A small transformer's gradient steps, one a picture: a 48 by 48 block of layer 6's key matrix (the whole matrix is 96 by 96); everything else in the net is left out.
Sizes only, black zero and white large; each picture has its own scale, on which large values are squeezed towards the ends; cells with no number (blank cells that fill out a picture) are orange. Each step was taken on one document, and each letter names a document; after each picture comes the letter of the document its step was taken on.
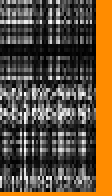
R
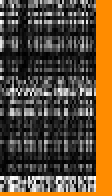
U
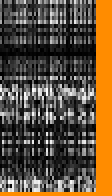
R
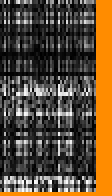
U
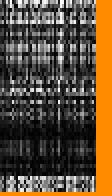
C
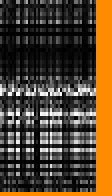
R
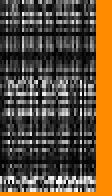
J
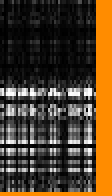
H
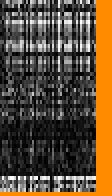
C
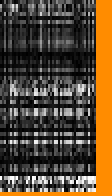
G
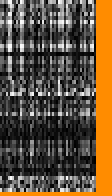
C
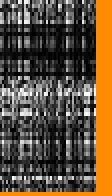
U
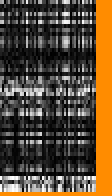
U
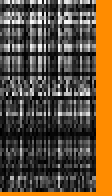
C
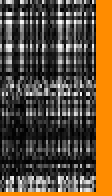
C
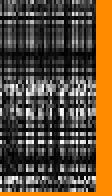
G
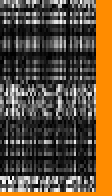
U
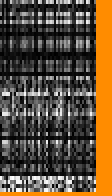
U
